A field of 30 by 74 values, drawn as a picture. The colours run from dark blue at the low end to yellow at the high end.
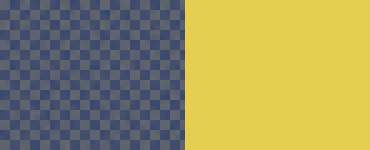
The table splits into one row of 2 panels. Panel 1,1: low, checkered. Panel 1,2: very high, flat.
